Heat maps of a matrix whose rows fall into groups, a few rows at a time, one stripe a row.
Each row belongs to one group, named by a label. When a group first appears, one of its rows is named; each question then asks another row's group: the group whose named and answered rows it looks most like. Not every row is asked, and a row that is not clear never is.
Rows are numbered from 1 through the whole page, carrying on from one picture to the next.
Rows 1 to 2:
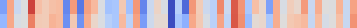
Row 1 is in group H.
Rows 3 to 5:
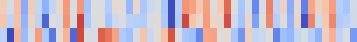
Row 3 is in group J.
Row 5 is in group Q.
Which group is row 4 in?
J
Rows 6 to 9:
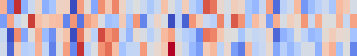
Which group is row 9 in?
Q
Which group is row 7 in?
H
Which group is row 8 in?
Q
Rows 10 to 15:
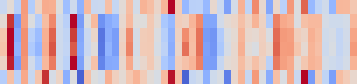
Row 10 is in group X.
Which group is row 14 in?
H
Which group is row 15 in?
X
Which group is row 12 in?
H
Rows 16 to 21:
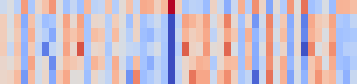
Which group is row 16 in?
X
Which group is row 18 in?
J
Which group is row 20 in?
J
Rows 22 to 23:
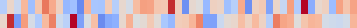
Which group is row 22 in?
X
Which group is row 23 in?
H
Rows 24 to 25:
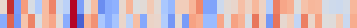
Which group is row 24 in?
H
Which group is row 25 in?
H
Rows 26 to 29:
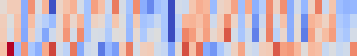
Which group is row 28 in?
J
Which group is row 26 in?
J
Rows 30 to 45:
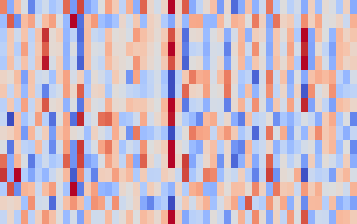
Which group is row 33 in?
X
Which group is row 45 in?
X
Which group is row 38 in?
Q
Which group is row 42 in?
Q
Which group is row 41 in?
Q
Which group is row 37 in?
X
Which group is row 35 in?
J
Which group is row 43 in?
H
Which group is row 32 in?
X
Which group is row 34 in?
X
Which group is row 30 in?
Q
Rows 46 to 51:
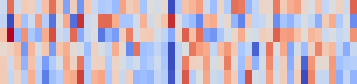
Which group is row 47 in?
Q
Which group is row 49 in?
J
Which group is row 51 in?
J
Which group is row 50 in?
J
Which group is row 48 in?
H
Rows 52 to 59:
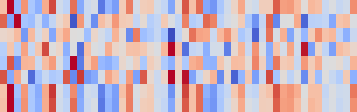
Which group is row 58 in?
H
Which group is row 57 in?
Q
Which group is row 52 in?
H
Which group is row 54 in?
J
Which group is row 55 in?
X
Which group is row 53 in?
Q
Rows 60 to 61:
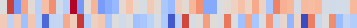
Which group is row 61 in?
J
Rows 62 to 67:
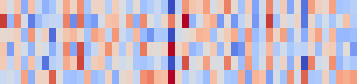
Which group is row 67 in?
X
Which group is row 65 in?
Q
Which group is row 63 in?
Q
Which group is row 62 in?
J
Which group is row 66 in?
J
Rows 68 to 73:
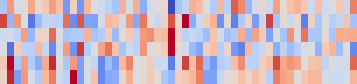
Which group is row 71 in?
Q
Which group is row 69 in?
Q
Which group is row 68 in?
H
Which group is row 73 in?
H
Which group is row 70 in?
X
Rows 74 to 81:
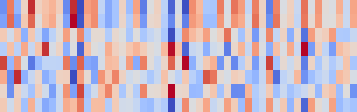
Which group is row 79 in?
Q
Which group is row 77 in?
X
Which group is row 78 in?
Q
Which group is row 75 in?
H
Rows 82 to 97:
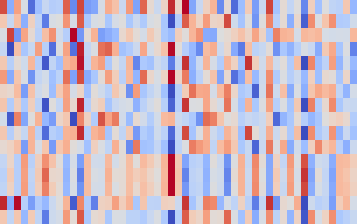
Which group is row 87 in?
Q
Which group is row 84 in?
H
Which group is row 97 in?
J
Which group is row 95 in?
X
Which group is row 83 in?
J
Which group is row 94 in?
X
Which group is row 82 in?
Q
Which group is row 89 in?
J
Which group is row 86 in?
J
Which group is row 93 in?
X
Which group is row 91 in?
J
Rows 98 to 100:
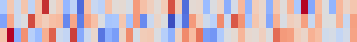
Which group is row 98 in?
X
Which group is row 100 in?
H
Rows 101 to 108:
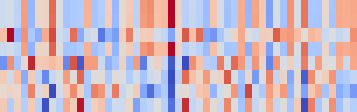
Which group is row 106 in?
J
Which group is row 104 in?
X
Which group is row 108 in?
J
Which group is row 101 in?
X
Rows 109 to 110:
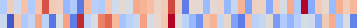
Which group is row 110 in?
Q
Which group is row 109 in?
X
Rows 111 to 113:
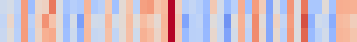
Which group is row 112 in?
X
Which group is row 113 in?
X
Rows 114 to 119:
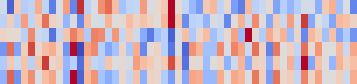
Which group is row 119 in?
H
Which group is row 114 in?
Q
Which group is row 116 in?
J
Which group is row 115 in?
X
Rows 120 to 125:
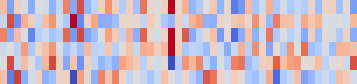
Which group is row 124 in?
H
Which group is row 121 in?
H
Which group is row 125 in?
Q
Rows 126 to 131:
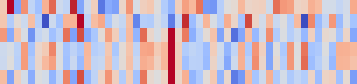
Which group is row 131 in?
Q
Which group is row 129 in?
X
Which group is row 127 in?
J
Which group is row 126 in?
H
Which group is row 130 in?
X
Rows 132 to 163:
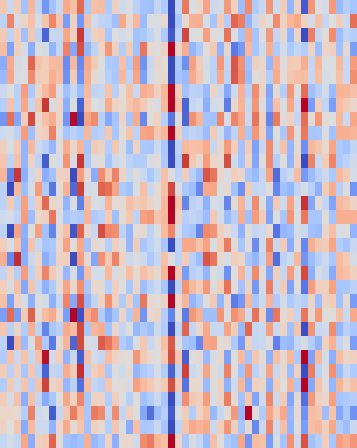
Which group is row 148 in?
Q
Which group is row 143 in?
J
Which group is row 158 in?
J
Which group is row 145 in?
Q
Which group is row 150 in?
Q
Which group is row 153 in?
Q
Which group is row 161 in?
J
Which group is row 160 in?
J
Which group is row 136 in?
H
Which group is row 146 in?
X
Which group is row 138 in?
X
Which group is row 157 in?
X
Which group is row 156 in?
Q
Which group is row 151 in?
X
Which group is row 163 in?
X
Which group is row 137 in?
H
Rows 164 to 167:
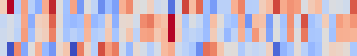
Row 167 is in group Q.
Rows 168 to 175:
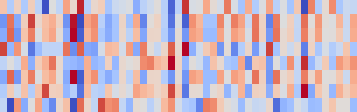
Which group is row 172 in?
X
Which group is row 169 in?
H
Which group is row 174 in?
X
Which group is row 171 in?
Q
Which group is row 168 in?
J
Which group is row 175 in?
Q
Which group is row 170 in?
H
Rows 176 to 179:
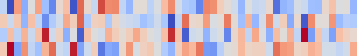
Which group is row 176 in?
Q
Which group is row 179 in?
H
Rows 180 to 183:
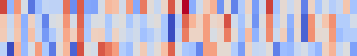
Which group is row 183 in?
Q
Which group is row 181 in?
J
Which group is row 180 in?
Q
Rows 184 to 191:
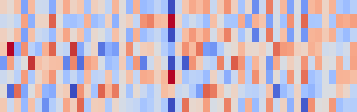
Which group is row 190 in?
Q
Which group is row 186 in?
J
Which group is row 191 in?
J
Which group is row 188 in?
H
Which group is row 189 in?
X
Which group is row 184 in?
J
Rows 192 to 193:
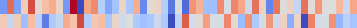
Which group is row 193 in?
J
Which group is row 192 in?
H
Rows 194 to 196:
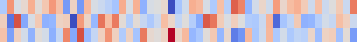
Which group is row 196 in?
Q
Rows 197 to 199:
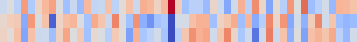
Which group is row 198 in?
J
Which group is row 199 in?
J
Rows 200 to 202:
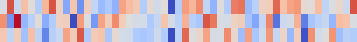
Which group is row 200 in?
H
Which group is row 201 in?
Q
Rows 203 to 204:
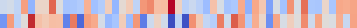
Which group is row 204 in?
H
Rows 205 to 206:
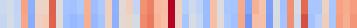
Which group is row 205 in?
X
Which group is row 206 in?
X
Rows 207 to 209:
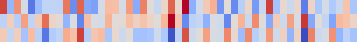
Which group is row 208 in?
X
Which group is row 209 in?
J
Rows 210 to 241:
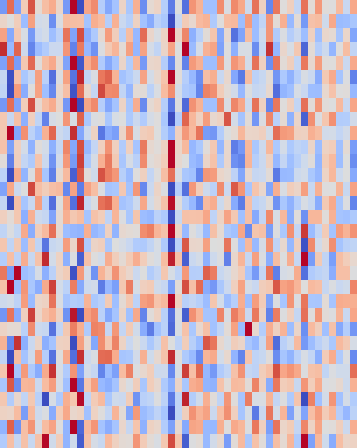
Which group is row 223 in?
H
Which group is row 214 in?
H
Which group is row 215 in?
Q
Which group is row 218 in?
J
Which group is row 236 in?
H
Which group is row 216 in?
Q
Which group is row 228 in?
X
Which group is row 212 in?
Q
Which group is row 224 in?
Q
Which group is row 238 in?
J
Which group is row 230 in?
H
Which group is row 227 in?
J
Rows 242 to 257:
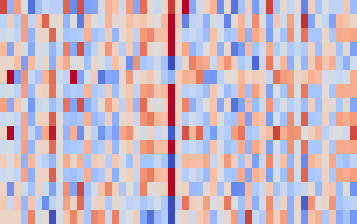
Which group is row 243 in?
X
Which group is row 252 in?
X
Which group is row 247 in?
H
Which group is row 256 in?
J
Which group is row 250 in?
X
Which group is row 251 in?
H
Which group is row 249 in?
Q
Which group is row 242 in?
Q
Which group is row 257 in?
J
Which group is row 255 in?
Q
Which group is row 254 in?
X
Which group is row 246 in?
J
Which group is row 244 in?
X
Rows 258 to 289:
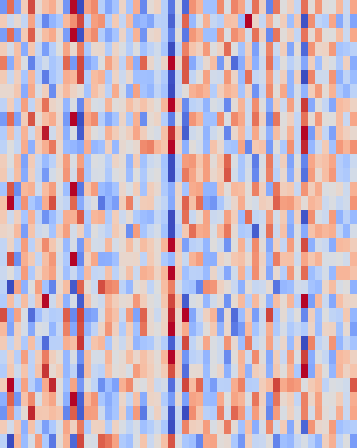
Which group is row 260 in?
H
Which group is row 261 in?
J
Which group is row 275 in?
X
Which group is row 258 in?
H
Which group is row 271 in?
H
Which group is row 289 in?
Q
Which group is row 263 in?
J
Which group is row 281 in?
Q
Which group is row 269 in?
J
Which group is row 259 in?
J
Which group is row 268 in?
X
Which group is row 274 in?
J
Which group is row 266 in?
H
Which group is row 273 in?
J
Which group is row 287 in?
H
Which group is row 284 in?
X
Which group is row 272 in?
H
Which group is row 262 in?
Q
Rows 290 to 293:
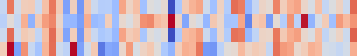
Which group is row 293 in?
H
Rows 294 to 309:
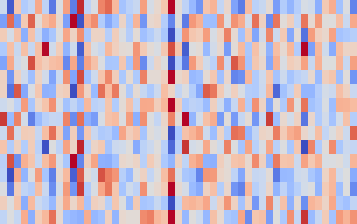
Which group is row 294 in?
Q
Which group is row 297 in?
X
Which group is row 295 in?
H
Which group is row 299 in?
Q
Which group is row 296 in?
J
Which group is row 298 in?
H
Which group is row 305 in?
H
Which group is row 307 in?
Q
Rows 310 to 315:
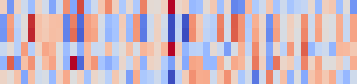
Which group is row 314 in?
H
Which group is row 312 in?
H
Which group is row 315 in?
J
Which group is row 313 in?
X
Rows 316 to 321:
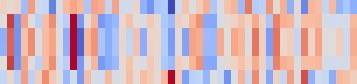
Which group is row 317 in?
H
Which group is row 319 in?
H
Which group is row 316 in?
J
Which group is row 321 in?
X
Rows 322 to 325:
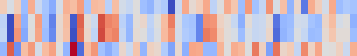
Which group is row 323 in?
Q
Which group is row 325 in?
H
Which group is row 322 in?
J
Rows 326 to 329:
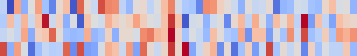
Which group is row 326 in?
Q
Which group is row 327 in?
X
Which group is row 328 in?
X
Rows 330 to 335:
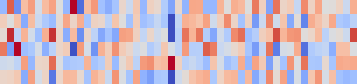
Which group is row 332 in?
H
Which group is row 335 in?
J
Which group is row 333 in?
Q
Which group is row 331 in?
J
